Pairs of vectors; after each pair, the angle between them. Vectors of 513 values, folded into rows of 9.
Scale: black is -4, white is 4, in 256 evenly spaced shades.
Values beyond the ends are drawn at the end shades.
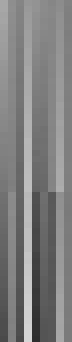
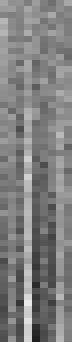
nearly parallel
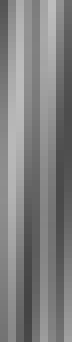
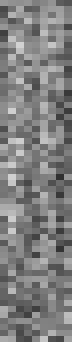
partly aligned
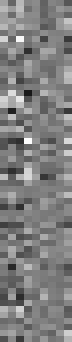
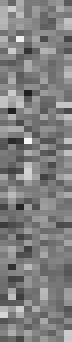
nearly parallel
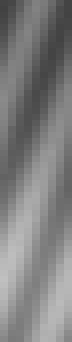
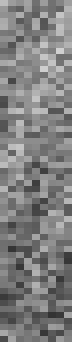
partly opposed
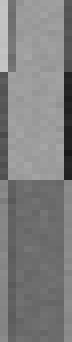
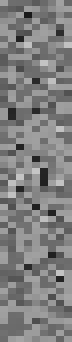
orthogonal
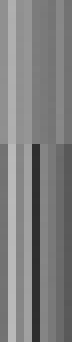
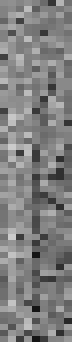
partly aligned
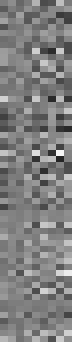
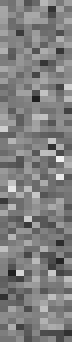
partly opposed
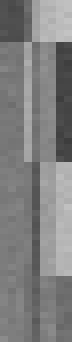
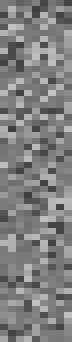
orthogonal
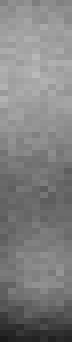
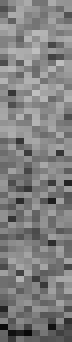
partly aligned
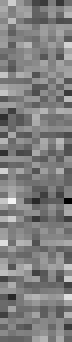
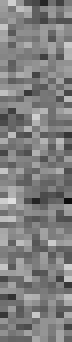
nearly parallel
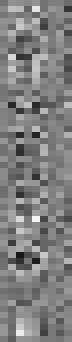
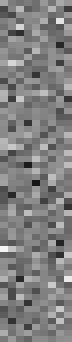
orthogonal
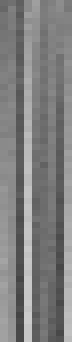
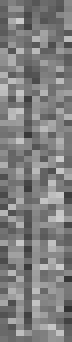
partly opposed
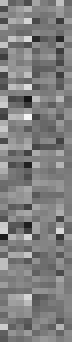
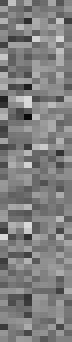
nearly opposite
